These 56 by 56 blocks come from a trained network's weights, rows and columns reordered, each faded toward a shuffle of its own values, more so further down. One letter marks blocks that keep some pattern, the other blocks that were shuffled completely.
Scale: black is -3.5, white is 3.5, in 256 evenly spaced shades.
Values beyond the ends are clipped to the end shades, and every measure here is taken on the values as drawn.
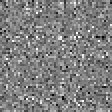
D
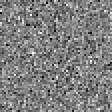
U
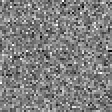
U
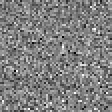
D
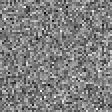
U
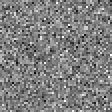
U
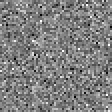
U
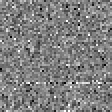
D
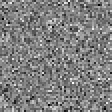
D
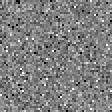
U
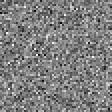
U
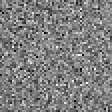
D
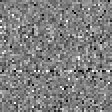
D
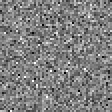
U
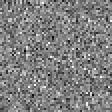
D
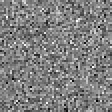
U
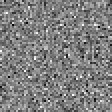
D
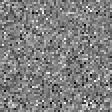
D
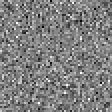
D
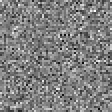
D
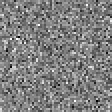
U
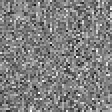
D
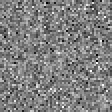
U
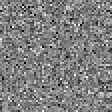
D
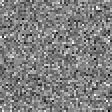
D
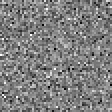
D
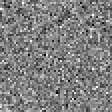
U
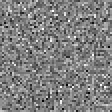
D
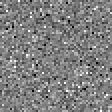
U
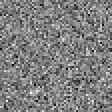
U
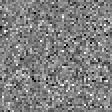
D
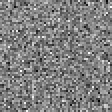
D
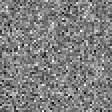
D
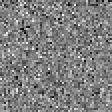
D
